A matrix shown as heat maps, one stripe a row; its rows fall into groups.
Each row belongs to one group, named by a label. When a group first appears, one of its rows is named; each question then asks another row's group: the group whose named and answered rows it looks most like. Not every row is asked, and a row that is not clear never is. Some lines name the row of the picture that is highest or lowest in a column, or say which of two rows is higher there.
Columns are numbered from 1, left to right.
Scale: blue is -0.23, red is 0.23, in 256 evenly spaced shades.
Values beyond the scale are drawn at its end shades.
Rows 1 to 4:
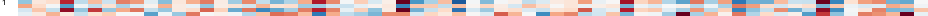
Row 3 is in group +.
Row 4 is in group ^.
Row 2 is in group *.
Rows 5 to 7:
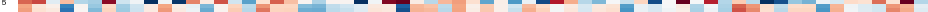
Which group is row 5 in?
^
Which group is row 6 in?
*
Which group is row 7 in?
*
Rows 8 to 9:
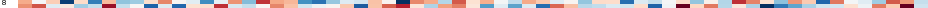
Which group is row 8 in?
*
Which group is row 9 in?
^
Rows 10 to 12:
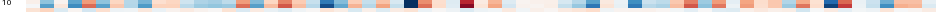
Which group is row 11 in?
*
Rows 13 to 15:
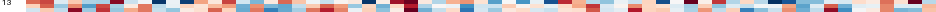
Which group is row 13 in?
^
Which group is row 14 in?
+
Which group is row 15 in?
+
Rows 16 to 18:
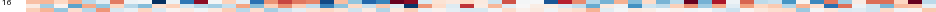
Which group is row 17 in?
*
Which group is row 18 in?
+
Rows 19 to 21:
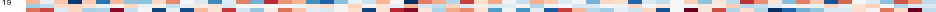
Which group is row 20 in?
+
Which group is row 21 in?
^
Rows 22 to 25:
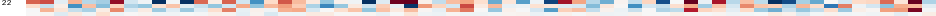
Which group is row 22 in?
^
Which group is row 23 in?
*
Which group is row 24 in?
^
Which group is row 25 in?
+
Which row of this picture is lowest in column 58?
23
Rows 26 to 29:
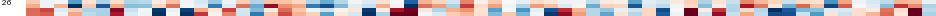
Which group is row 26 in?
*
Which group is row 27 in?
*
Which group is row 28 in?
^
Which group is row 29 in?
^
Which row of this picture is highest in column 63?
27
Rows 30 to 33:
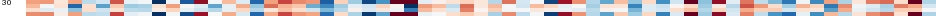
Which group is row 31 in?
*
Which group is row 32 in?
*
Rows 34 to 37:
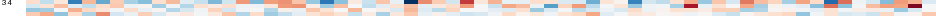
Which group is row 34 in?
*
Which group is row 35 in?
^
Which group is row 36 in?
+
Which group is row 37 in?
+
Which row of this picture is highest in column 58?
35
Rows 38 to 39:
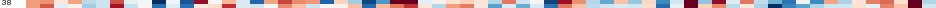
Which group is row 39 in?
^
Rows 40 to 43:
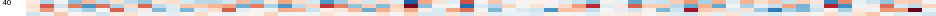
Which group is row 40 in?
*
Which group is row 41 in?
+
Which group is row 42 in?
^
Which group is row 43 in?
+
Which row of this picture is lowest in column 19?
41
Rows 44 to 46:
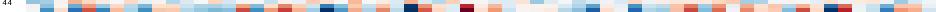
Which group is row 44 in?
+
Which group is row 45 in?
*
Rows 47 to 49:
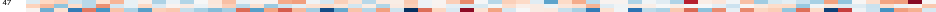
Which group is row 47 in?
^
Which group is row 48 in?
+
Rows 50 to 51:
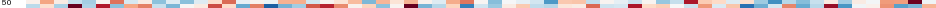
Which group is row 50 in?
^
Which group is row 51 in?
+
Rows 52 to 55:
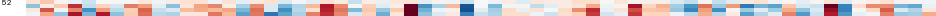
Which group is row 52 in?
+
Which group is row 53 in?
+
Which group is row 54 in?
+
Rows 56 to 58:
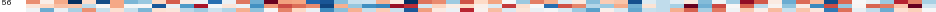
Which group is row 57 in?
^
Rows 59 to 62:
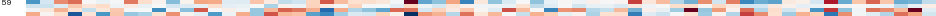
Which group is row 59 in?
+
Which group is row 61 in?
^
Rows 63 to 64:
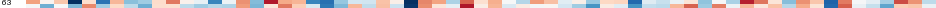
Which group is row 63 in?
*
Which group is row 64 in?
*
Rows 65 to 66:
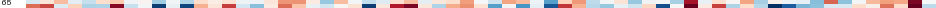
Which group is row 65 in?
^
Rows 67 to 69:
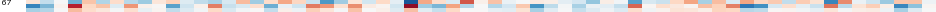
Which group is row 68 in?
+
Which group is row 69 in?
+
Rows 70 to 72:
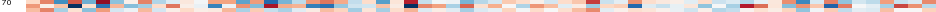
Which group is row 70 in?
+
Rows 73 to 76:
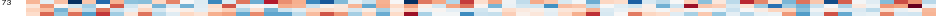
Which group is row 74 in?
^
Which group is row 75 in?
+
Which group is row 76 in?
+
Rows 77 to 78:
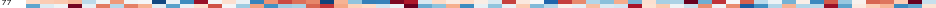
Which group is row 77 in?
^
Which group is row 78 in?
+
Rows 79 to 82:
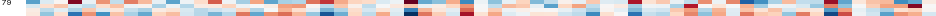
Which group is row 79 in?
+
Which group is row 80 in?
^
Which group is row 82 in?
*
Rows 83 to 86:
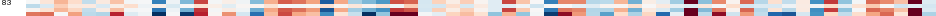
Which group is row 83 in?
^
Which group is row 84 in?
+
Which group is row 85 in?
^
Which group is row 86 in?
^
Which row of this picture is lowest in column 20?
84
